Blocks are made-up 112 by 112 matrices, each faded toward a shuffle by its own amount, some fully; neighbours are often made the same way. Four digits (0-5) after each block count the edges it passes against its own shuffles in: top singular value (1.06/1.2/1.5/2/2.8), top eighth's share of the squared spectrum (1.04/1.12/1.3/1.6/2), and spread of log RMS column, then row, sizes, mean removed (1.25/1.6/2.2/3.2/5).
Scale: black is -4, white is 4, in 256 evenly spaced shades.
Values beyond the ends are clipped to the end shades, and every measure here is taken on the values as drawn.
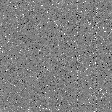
3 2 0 0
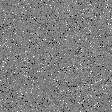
1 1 0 0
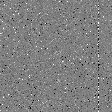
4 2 1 0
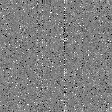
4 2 2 0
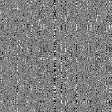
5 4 3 2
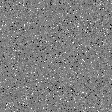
1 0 0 0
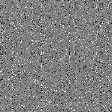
4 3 2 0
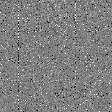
4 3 2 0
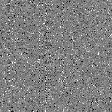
4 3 2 1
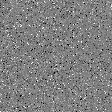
2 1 0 0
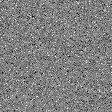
0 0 0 0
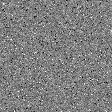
0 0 0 0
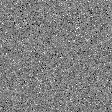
0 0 0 0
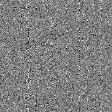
2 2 3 0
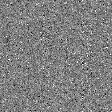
1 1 2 0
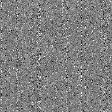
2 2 3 0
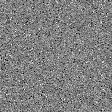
3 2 0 0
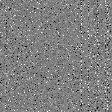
2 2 2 0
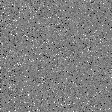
0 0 1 0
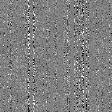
3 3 4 0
